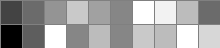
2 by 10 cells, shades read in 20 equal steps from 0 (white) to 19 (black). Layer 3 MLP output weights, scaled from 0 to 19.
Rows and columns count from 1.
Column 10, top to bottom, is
11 3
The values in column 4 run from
4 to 9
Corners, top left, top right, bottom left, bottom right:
14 11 19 3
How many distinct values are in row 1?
9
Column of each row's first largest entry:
1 1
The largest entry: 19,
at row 2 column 1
